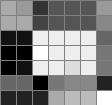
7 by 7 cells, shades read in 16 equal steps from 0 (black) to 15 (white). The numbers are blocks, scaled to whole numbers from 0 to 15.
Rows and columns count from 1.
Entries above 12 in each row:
0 0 4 4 4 0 1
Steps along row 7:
same same up up same up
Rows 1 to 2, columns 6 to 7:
5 9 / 5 8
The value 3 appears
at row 1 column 3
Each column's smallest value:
0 0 0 5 5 5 2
